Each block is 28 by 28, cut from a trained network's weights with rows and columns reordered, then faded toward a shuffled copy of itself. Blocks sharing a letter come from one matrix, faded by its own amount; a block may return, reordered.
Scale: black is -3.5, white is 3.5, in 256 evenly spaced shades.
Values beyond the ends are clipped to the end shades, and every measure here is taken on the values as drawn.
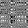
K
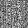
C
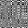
K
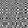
K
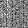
C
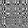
K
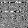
C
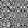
K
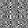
K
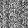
C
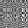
K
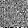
C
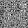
C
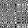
K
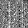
C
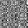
K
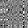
K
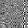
K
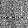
C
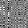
K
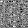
C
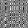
K
